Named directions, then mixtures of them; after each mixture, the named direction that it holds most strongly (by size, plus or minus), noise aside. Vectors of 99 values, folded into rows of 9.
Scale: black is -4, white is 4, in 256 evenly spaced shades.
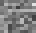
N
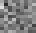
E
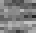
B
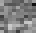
B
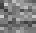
B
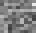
N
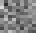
E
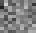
E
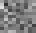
E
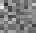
E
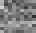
B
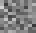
E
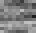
B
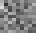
E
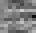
B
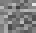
N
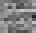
N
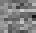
N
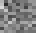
E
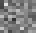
E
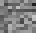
N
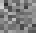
E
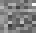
N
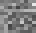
N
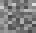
E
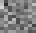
E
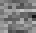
N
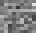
N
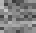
B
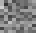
E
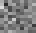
E
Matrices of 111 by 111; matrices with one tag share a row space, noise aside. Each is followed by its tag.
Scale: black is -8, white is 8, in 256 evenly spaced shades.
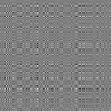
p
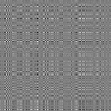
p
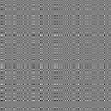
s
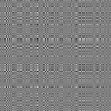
p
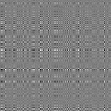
s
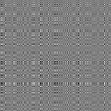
s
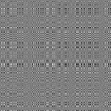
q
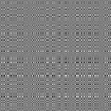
q
